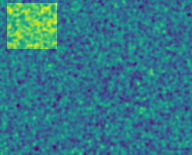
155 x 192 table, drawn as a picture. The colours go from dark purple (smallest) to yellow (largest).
Ninth with the highest average: top left. Odd patch: higher, in the top left. Average level on the scale: 40%. Mirror symmetry: none.
